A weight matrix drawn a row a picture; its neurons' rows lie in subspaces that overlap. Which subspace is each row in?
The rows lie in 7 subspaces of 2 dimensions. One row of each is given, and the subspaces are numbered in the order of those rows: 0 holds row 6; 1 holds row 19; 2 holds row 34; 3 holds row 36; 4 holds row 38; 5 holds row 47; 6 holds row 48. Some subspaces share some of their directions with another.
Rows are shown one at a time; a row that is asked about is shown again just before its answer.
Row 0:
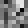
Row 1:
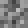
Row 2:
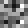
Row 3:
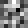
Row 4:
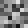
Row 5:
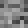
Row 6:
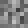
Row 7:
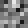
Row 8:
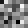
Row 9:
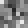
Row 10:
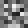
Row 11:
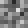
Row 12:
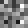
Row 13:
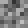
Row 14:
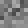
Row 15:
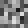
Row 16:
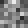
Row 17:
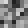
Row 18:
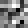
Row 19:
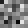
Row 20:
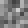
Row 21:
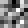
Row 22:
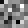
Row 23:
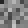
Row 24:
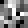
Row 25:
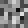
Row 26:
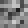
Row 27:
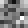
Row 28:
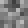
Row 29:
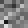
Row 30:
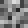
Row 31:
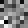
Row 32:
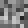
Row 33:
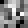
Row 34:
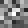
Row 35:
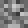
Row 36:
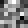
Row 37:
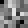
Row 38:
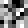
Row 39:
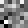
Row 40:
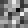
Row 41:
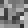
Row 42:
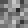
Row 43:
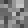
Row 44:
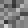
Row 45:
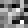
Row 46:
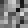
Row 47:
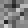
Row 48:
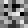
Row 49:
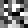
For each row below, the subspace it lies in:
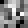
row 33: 2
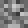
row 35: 6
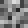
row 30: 6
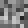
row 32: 0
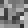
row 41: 0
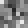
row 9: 2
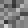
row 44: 5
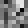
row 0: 4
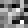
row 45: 3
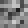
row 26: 3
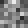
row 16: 3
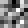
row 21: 3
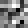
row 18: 3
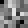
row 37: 2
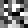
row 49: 6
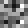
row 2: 1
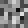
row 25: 0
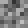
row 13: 4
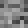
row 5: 3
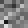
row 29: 5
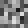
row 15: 0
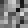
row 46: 4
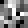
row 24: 2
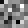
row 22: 1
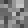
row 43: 4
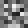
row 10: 6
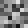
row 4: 6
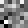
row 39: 5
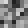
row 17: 4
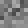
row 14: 2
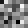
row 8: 1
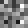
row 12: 1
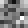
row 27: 3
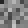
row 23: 1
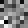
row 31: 5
